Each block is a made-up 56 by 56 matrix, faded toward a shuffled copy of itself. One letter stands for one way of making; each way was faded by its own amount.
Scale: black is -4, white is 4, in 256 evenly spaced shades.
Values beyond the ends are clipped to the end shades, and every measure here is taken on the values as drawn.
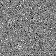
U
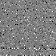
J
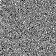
U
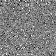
U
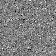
U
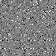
J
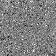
U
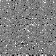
J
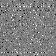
J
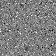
U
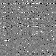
J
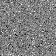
U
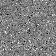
U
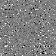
J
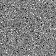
U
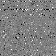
J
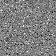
U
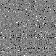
J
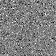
U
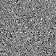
U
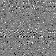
J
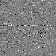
J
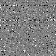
J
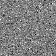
U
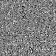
U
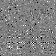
J
